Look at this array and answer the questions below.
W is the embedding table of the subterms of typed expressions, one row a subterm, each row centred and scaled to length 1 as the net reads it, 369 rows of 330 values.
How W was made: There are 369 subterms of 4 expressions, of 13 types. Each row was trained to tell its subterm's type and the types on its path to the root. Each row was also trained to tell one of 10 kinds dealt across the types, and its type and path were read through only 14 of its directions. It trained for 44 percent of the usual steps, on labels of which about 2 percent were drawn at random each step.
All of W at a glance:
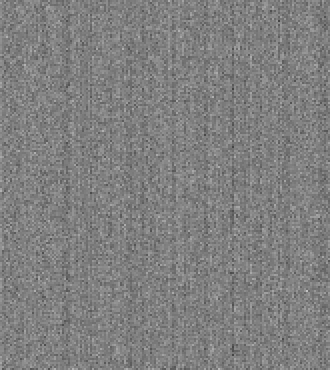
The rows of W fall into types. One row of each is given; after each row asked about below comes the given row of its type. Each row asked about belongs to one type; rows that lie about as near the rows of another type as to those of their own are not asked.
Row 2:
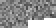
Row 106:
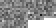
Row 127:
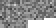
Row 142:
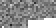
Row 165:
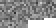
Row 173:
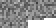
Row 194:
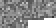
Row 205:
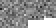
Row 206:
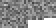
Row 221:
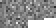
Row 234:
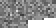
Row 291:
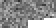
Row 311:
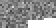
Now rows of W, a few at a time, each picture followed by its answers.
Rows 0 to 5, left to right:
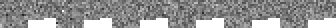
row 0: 127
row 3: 234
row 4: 127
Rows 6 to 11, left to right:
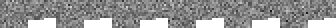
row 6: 205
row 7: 142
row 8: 205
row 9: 206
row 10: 205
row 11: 106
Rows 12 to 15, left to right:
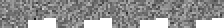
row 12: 206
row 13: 165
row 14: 194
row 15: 194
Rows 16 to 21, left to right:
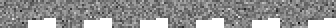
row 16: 311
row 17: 311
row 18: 173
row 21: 206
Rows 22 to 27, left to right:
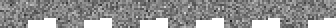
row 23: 165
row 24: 311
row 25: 311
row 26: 205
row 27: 221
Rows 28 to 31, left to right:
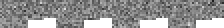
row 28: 127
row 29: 205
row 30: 142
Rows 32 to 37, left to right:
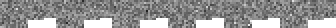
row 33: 173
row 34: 173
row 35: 2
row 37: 311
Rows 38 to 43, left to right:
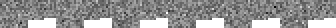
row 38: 173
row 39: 194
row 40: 311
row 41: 173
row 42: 194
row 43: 206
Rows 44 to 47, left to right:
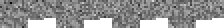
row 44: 291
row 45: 127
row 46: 221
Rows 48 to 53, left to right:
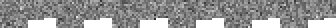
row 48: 165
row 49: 221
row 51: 206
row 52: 2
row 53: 206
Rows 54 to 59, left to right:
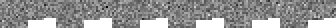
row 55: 106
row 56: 142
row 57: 205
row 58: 173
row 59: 311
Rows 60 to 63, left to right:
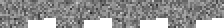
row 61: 311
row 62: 194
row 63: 291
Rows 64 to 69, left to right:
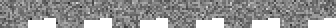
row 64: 234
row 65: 165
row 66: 127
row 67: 173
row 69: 142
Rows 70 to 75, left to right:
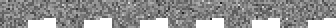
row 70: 234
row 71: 291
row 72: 311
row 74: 2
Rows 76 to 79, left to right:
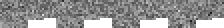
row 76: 173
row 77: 127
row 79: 2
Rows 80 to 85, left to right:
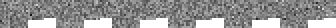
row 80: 206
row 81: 165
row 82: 291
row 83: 194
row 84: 206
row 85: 206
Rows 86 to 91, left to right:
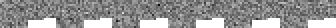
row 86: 291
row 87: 106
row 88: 127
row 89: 2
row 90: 142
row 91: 127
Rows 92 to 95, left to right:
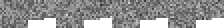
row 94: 194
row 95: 206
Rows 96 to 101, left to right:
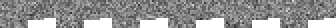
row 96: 194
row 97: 311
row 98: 311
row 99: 194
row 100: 2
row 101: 221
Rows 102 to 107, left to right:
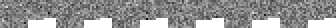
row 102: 127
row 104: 311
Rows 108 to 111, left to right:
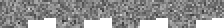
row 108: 2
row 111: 142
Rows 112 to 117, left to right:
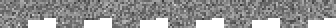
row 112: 173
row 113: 291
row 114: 221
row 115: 291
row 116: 194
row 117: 173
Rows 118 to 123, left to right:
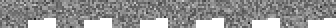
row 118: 206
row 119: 127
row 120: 206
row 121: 311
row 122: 142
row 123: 127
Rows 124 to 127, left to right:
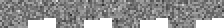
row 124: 165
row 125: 221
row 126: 221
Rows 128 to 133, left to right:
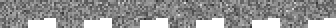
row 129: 165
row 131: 291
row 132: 127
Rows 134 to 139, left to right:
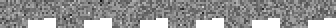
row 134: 311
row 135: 206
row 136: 165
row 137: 173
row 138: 127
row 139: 2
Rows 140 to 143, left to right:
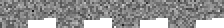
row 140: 311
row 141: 165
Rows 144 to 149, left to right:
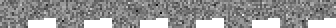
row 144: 106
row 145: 2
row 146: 291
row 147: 2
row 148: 127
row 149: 2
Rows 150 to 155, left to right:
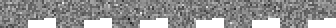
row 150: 142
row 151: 234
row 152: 206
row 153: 2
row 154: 221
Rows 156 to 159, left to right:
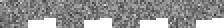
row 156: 106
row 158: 2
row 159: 291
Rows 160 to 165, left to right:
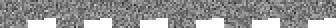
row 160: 106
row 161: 311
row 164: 291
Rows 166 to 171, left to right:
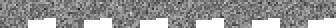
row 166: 221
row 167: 2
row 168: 194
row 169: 173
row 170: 165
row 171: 221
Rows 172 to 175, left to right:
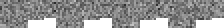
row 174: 205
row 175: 291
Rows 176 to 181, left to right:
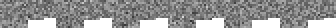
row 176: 165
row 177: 234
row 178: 291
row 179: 206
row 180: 165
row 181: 194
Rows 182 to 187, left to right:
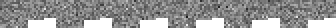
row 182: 173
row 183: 221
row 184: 142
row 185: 106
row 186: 311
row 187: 173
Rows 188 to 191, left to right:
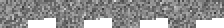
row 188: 311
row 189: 291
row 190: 165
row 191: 311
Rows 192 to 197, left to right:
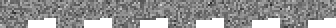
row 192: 173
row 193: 142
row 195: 221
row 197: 221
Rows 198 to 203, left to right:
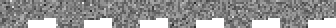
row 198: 221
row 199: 127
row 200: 2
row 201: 2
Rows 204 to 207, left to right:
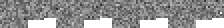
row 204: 206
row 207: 2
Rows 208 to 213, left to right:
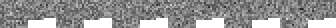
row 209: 291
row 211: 2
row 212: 206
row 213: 127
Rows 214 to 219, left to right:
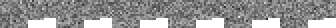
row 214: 106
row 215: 2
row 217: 205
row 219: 234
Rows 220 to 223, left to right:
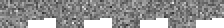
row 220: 127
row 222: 2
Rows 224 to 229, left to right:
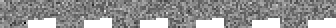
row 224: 194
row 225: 142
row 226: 205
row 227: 127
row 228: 234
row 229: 234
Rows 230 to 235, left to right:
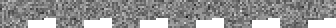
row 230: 205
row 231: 221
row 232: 2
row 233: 205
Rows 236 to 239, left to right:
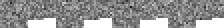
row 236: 194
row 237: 311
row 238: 291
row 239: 2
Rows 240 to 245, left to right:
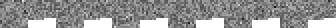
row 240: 205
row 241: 106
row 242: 194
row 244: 221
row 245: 142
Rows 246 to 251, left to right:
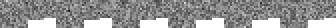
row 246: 142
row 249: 2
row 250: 106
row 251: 205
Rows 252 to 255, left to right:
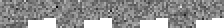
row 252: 291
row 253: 205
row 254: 165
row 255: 142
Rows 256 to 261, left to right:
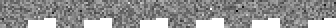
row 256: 173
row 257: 127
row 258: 221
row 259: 106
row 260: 173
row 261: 205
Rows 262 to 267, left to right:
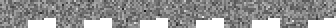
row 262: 234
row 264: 2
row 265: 165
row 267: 291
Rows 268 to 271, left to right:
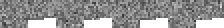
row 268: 165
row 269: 194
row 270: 165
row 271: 127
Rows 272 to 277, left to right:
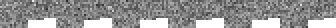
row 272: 2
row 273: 127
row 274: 173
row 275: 194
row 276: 173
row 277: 206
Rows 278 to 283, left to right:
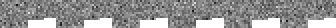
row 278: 206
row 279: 206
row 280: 291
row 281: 206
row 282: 194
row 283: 106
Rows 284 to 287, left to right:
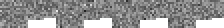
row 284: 106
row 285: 106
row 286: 291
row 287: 234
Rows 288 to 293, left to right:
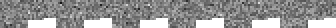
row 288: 106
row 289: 221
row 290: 206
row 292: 221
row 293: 205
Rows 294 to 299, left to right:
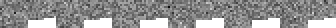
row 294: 291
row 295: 106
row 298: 165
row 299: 291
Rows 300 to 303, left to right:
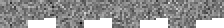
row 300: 194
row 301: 173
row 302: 221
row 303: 206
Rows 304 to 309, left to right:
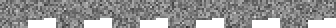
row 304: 311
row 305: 205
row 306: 291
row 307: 165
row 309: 234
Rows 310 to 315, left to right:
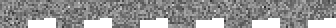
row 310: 2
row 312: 205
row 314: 206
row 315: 194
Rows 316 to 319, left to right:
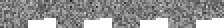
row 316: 205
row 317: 142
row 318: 291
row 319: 194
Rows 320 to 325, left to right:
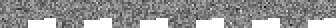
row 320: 173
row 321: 311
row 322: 234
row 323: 221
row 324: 127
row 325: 291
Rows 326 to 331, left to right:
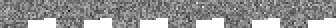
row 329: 221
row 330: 142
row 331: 165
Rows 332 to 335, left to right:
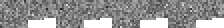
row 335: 2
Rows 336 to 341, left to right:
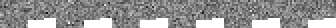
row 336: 311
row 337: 221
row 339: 127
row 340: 234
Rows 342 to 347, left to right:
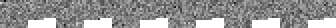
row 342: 205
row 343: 311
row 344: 142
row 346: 291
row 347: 106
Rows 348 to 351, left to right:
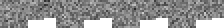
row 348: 221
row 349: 2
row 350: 291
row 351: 142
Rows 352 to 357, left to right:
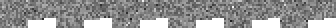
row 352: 234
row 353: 127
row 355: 127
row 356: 311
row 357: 165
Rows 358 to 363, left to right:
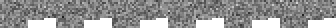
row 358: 234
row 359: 173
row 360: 234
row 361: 165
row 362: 234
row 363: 206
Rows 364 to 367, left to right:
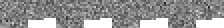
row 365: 173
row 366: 165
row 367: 2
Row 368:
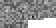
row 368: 106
